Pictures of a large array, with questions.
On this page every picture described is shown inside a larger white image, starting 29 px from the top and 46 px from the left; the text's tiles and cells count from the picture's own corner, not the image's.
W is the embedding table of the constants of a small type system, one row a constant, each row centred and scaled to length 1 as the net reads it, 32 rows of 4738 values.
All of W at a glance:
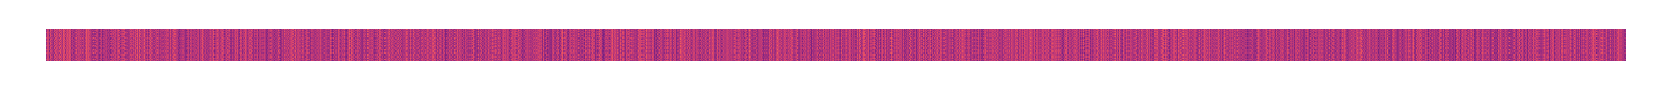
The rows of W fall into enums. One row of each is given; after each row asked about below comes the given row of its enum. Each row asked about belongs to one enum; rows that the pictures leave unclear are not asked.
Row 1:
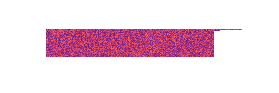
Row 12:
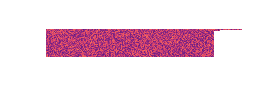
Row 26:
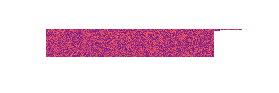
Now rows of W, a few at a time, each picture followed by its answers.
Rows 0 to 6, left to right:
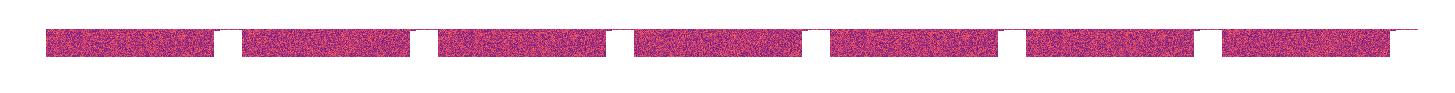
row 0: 26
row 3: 12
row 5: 26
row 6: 1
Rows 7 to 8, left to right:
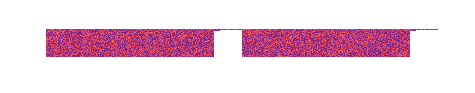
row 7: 26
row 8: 12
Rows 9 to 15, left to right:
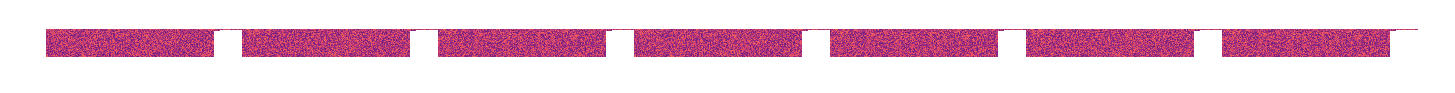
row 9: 12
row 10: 1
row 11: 26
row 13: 26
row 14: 1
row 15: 26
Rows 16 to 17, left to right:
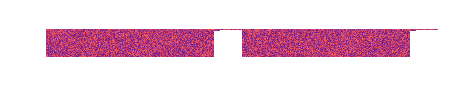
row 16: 12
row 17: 1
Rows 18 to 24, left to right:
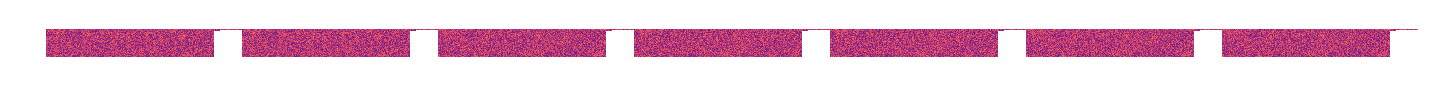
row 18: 26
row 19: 26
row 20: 12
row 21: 1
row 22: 1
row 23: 12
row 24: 12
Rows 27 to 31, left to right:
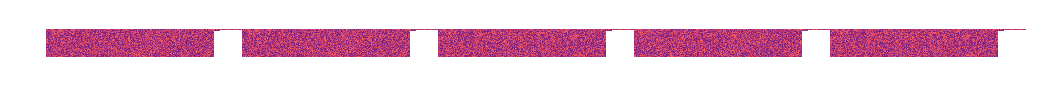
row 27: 1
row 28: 1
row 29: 26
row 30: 12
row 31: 26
